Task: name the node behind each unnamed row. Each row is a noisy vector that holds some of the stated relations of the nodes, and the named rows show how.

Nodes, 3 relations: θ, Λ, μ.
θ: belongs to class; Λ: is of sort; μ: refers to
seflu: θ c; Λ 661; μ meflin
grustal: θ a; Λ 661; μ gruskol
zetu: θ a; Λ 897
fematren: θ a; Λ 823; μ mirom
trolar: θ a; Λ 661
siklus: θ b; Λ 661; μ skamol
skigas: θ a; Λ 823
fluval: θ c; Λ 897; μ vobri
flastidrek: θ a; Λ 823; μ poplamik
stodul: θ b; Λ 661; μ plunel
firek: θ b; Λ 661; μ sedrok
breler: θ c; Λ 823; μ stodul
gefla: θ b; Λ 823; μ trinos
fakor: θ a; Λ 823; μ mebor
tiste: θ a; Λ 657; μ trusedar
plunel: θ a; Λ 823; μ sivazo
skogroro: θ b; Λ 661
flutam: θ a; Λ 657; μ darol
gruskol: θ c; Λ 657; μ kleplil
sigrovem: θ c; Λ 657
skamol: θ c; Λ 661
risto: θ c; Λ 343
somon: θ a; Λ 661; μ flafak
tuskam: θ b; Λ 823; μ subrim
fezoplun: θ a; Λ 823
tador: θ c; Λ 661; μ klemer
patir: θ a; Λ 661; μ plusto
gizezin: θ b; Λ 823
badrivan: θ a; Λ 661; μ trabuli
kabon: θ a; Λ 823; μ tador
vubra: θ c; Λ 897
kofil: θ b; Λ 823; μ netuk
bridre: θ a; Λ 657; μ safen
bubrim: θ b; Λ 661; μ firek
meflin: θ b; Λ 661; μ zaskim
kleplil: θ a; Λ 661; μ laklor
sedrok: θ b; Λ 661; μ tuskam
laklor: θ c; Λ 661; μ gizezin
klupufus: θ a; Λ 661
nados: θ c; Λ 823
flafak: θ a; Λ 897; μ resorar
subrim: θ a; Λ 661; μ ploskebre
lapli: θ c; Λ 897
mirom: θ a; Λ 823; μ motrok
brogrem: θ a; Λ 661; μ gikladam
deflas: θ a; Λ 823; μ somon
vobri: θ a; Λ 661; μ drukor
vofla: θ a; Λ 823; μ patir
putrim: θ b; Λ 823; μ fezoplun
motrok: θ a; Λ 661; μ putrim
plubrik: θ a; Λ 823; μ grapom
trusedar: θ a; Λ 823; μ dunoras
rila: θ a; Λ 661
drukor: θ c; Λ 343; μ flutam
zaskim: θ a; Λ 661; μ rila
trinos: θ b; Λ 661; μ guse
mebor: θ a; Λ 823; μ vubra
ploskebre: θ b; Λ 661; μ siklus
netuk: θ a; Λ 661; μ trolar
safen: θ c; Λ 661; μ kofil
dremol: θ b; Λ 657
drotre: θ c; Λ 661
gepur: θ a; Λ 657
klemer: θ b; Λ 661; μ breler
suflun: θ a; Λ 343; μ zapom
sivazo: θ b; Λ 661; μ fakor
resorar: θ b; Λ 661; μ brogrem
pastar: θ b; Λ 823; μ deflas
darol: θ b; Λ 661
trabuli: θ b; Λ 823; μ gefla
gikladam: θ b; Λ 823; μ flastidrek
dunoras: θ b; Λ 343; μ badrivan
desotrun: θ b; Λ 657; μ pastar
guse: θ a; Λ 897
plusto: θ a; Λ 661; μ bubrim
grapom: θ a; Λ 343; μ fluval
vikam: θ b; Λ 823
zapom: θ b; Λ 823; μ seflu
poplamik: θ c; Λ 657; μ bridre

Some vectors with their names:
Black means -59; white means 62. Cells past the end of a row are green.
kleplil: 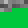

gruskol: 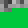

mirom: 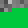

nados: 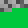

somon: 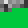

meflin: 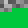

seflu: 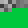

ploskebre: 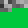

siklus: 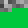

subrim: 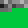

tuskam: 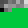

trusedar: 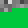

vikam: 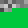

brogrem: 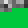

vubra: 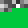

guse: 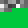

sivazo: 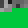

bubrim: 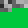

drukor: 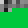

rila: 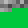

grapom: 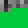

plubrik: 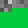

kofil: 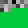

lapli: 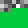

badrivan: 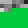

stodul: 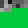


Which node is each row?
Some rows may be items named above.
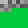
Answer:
drotre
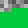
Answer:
trinos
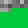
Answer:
trolar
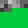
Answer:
deflas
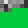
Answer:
somon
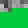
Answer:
tiste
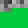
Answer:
gruskol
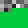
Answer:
fluval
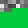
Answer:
zetu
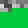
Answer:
gepur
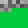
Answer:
skamol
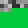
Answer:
safen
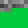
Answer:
patir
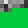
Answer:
somon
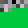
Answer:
kofil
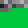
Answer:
subrim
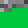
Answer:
vobri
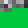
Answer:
brogrem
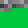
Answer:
patir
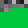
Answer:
breler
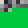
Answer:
risto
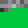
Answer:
pastar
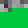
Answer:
tiste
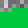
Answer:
darol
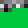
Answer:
flafak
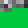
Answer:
brogrem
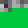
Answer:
flutam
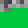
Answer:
gruskol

